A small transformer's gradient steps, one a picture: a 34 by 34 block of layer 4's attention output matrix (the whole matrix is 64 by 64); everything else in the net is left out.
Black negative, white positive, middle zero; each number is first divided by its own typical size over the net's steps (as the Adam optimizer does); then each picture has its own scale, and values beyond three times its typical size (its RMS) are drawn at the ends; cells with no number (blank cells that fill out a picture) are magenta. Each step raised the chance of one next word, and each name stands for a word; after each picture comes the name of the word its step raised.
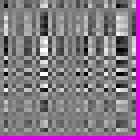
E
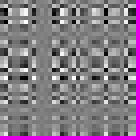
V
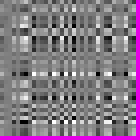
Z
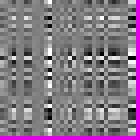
E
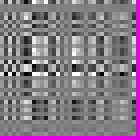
E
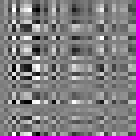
V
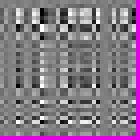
V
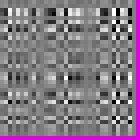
V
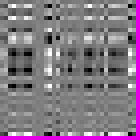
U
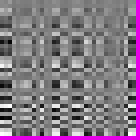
Z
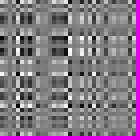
Z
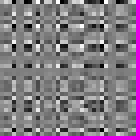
V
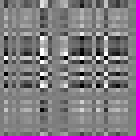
E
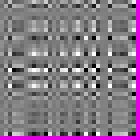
U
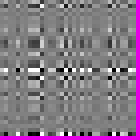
U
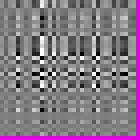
E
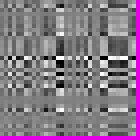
E
